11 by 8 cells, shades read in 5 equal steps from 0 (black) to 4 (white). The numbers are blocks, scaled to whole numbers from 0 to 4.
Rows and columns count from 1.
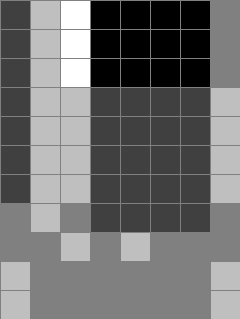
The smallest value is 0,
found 12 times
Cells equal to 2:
24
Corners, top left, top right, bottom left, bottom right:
1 2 3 3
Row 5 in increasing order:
1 1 1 1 1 3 3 3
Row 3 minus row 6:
0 0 1 -1 -1 -1 -1 -1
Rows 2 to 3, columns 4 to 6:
0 0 0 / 0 0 0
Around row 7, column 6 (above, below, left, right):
1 1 1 1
